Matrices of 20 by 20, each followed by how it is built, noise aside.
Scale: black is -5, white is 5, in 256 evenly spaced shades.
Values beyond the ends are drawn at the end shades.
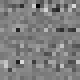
uneven rows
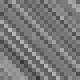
Toeplitz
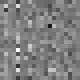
uneven columns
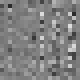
uneven columns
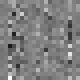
uneven columns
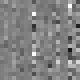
uneven columns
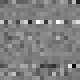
uneven rows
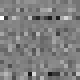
uneven rows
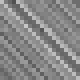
Toeplitz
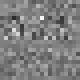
uneven rows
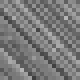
Toeplitz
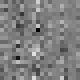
uneven columns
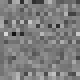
uneven rows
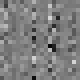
uneven columns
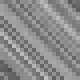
Toeplitz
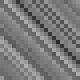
Toeplitz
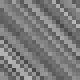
Toeplitz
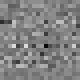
uneven rows
